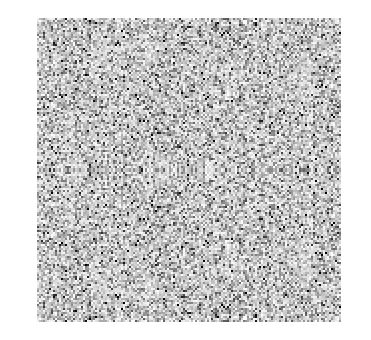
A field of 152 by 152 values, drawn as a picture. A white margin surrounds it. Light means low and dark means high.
Seam: none. Histogram: skewed, a long tail of high values. Stripes: none. Grain: fine. Slope: none. Mirror symmetry: top to bottom.
